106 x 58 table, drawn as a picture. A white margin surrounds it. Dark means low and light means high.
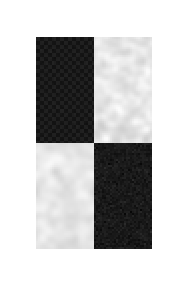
The table splits into 2 rows of 2 panels. Panel 1,1: very low, checkered, faint in contrast. Panel 1,2: very high, blotchy, faint in contrast. Panel 2,1: very high, blotchy, faint in contrast. Panel 2,2: very low, fine-grained, faint in contrast.
